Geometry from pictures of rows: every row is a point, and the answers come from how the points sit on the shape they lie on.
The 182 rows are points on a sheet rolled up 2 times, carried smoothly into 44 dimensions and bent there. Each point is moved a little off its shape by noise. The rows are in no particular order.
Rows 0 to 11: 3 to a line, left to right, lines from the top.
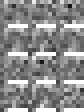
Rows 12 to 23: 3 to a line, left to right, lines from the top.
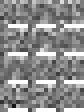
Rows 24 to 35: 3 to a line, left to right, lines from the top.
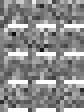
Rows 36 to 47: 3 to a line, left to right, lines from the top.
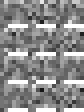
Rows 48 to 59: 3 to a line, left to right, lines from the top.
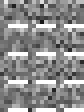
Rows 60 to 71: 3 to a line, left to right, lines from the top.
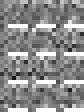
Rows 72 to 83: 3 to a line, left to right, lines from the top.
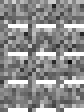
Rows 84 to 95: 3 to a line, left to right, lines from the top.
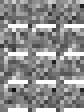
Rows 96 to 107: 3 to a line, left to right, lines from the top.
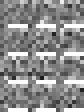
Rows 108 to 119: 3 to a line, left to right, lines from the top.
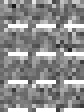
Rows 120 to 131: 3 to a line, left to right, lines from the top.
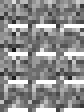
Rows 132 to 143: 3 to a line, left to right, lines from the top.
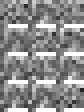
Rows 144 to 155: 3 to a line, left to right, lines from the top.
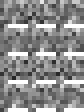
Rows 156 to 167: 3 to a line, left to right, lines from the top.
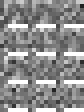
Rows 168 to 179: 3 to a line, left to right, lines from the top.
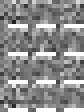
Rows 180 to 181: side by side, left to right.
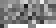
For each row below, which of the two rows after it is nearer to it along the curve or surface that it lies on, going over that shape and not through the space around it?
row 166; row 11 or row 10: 11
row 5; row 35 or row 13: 13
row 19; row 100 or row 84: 84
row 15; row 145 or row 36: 145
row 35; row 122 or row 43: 122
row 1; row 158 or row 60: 60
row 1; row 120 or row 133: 133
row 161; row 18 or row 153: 18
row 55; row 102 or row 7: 102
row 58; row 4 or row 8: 4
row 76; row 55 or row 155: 155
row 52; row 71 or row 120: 71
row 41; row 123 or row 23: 123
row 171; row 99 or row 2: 99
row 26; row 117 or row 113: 117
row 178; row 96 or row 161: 161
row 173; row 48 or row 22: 48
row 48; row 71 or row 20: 71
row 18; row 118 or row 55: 118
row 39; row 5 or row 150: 5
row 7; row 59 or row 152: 59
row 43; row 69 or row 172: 69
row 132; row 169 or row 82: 82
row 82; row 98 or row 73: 73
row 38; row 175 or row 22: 22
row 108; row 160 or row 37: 160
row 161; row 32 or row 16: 32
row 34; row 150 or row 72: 72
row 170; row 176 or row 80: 176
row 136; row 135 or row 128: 128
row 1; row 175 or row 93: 93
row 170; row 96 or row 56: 56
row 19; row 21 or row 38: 38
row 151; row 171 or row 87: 87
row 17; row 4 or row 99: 99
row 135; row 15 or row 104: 104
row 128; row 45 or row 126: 126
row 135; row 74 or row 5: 5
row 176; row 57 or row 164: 164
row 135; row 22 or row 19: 19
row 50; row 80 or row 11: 80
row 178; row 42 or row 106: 42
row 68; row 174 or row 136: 174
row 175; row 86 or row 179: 179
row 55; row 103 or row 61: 103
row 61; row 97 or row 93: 93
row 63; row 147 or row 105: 105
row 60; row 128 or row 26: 26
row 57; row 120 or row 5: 5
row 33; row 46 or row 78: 78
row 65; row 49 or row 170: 49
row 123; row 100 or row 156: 100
